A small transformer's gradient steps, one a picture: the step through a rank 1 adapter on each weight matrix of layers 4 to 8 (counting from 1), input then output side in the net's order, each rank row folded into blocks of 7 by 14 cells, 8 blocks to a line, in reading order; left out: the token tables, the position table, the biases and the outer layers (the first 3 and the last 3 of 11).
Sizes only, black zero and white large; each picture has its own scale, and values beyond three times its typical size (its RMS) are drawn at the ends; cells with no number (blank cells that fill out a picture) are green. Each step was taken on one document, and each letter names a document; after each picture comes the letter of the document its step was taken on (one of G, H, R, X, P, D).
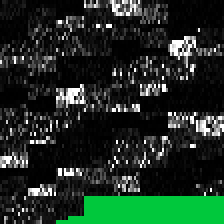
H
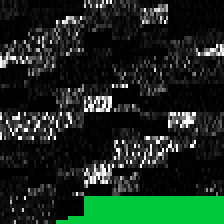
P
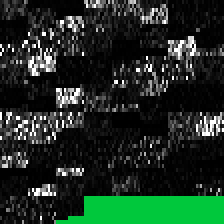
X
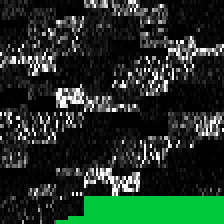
X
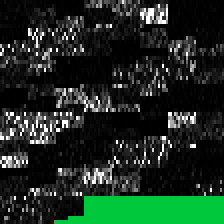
H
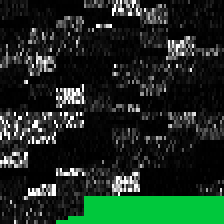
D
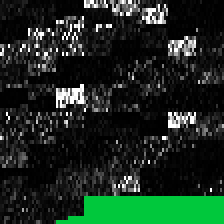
H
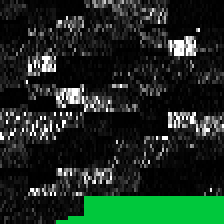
H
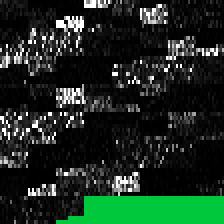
D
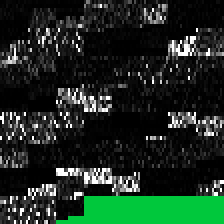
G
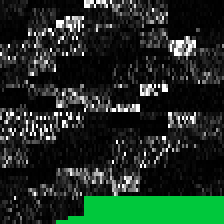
H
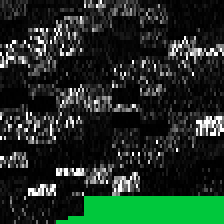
P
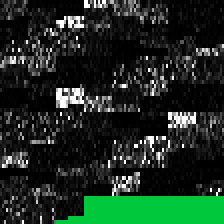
X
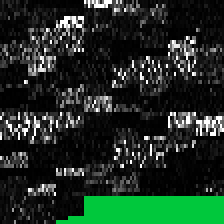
P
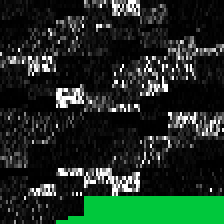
X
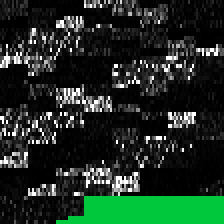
D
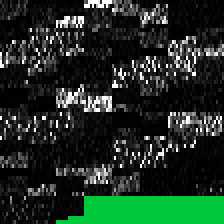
P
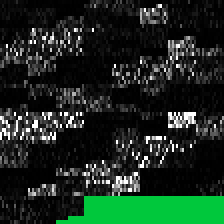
D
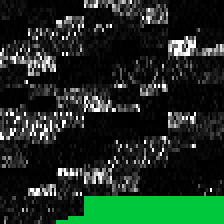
H
